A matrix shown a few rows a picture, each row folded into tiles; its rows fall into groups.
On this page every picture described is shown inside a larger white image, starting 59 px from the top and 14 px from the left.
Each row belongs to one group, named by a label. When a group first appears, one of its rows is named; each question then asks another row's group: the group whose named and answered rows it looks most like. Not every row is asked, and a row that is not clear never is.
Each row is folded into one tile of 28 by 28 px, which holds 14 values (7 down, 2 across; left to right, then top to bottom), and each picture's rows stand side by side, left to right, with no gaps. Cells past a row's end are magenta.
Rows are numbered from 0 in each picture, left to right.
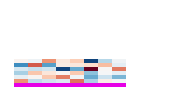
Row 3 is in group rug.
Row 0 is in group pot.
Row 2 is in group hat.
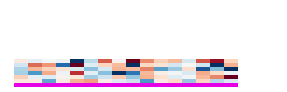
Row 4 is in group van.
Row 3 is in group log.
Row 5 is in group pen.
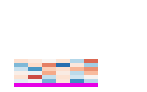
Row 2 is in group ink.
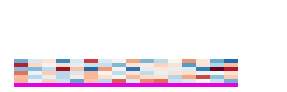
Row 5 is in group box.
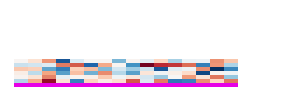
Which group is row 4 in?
pot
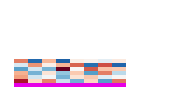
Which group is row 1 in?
hat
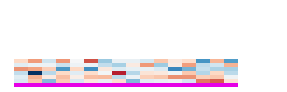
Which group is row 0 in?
log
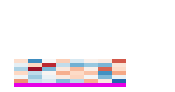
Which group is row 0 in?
hat
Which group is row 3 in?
van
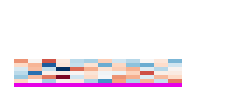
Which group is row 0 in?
log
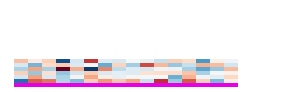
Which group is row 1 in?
hat
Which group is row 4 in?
pot
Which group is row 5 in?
box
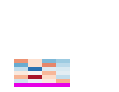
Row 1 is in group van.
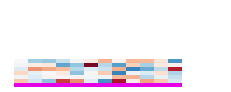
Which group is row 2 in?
pot
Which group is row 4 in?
pen
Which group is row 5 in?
hat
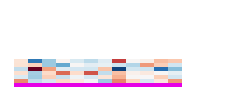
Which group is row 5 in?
pen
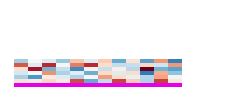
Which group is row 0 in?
rug
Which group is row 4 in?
hat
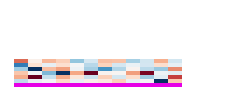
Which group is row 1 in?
log
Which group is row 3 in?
pen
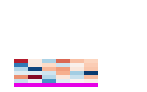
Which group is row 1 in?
ink
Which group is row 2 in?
log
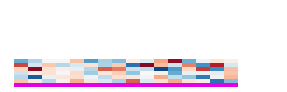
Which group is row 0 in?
rug
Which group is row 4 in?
pot
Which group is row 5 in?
pen
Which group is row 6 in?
rug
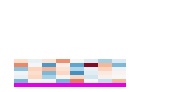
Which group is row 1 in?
van
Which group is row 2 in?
pot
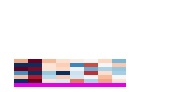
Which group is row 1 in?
log
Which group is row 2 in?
pot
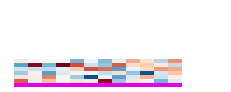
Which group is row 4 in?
log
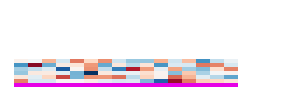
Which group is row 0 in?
pot
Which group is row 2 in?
log
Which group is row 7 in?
rug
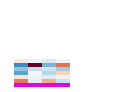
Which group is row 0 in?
pot
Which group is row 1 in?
pot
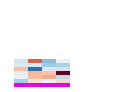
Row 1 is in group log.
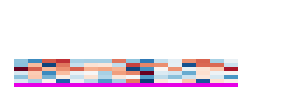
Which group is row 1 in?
van
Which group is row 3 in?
ink
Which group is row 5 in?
rug
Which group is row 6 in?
van
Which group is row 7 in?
rug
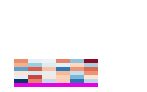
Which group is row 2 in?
ink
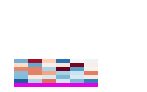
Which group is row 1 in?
hat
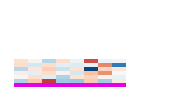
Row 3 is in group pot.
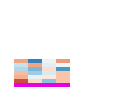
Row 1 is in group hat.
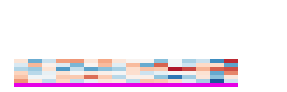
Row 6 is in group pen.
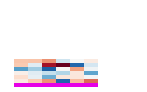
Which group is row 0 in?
pen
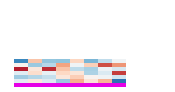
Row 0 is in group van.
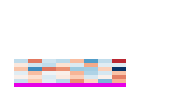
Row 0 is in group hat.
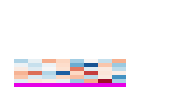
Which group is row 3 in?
box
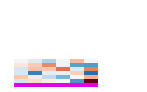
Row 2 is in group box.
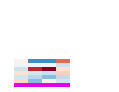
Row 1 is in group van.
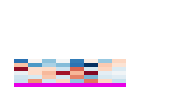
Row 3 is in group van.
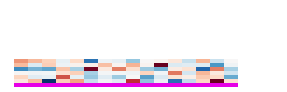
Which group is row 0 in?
pen
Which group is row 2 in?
hat
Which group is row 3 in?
rug
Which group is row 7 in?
box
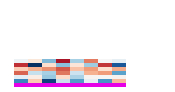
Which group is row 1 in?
ink
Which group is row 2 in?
ink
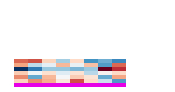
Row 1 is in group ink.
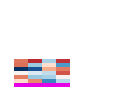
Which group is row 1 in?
ink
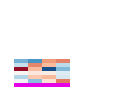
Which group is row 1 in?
pen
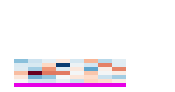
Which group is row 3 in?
rug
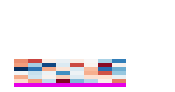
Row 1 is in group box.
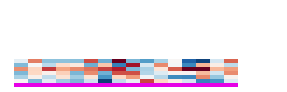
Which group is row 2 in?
ink
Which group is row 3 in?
ink
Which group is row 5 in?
rug
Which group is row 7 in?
ink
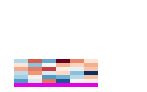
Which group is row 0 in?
ink
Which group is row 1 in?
van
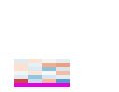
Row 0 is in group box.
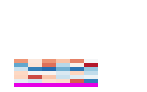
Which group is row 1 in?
pen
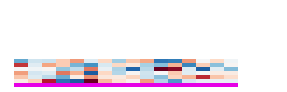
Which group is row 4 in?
pen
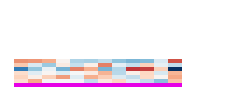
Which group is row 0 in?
pen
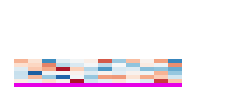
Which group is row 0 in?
log
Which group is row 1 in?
rug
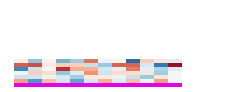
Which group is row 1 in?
hat
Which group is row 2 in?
ink
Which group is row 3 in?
pot
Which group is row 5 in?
pot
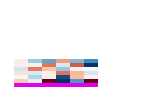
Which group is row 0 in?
hat
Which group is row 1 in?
box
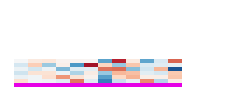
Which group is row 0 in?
pot
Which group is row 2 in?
pot
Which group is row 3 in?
ink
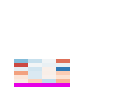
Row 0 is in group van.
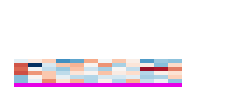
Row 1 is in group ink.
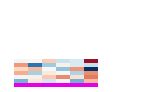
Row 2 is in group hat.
